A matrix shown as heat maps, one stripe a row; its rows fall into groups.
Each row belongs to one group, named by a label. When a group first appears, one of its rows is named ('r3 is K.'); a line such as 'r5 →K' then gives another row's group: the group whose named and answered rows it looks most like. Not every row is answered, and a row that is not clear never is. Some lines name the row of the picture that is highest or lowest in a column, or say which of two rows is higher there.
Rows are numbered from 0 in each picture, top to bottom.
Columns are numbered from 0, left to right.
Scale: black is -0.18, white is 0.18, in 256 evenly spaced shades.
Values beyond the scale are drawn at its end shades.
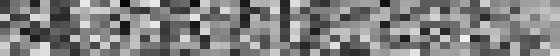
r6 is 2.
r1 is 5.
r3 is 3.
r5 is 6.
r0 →3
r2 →2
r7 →2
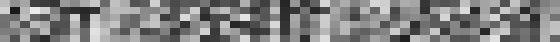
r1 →2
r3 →5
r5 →6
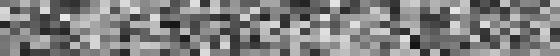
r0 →2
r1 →2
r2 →6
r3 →3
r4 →6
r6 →5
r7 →3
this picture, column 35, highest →3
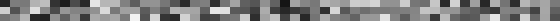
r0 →5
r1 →2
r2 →6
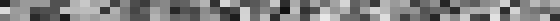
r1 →6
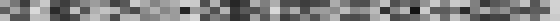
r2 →2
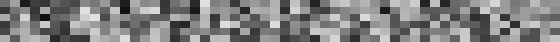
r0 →3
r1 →3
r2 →6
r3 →5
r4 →6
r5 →2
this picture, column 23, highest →3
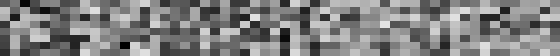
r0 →3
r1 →6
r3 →6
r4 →5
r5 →5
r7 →3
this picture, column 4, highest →5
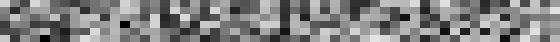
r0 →2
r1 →2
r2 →6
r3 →3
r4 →5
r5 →6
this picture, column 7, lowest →0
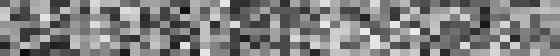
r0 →5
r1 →2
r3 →5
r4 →3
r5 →5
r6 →6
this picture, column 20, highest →7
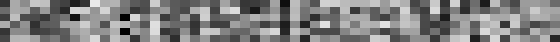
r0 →5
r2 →3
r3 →6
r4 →3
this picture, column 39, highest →0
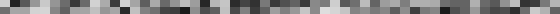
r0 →2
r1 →5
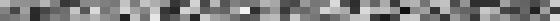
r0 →2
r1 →6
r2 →3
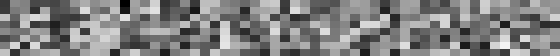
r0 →3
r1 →3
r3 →6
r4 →5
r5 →5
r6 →5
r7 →2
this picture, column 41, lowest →6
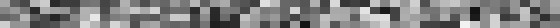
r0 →2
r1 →3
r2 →6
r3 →6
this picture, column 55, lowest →2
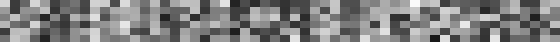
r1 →2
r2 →6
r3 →2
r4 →6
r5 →6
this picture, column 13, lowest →4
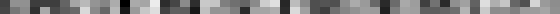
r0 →3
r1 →3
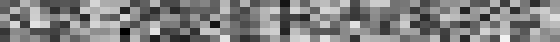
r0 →6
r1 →5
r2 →2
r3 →5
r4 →3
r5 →5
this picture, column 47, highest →5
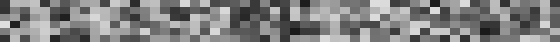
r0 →6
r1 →5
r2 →5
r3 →2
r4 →2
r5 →5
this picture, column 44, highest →4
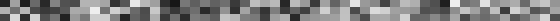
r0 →3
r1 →6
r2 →5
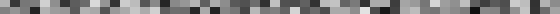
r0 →2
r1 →3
